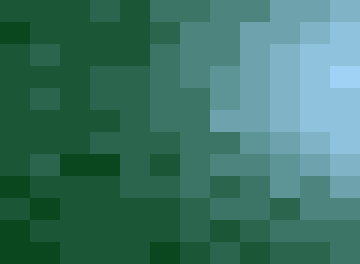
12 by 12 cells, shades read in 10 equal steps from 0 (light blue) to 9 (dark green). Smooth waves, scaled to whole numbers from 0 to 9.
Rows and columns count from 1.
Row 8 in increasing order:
2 3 4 5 5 6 7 7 8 8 9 9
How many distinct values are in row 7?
7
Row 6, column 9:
3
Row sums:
69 67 62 59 60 61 67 73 78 85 89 94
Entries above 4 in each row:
9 8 8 7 7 7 8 9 10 12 12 12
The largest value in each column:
9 9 9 9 8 9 8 8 8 7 7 6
